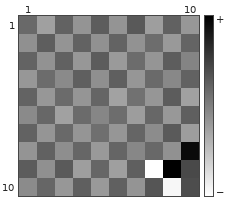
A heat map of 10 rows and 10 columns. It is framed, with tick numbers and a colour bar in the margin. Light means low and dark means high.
The ninth with the highest average is the bottom right. An odd patch, rougher than its surroundings, sits in the bottom right. The bottom right is the roughest part. The field is checkered.
